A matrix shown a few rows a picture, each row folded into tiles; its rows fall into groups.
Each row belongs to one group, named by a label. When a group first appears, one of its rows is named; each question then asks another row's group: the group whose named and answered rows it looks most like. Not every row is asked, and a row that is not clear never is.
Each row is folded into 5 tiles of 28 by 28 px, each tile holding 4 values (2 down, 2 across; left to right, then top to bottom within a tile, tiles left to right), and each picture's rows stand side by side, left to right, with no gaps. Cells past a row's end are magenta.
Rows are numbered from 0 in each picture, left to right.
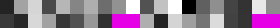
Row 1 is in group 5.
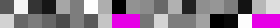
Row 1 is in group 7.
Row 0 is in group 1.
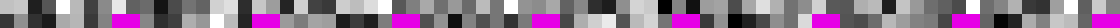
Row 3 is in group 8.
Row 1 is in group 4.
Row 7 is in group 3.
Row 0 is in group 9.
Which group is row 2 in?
1
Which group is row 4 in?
4
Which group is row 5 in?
9
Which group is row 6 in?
5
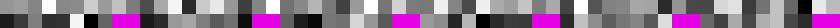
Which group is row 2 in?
3
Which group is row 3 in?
1
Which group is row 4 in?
9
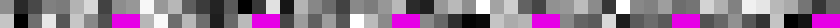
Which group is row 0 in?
4
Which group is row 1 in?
7
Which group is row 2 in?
3
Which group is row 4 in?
1
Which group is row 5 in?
8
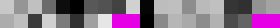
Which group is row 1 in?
5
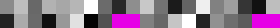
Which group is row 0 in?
8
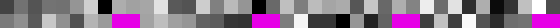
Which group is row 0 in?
4
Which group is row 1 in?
1
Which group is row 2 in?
8
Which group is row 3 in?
7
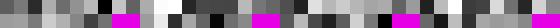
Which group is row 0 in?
4
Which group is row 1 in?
7
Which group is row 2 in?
8
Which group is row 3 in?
5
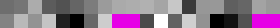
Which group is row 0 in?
7
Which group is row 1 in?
7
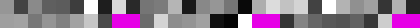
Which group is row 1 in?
7
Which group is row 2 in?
9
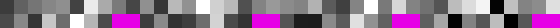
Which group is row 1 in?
8
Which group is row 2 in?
3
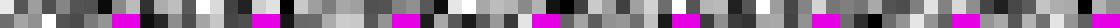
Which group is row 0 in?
7
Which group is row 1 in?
5
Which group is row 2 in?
5
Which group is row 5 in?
9
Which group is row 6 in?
3
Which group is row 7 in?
4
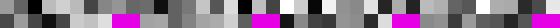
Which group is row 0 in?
9
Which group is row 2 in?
9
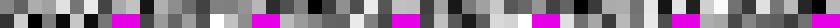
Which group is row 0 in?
8
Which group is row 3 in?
9
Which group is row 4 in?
4
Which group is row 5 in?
1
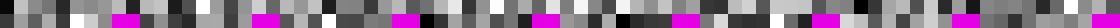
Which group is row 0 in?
3
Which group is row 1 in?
9
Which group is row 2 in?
7
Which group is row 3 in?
5
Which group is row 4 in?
1
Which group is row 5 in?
8
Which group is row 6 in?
4
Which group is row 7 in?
3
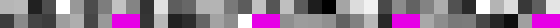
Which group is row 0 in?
9
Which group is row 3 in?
1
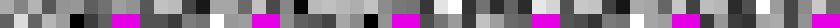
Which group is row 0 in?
7
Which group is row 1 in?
3
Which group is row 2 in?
8
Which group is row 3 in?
5
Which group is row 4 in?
3
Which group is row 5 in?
9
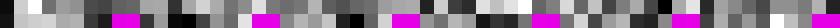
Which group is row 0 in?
5
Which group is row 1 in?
9
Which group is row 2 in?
7
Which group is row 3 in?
1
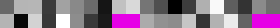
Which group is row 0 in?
5
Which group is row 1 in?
4
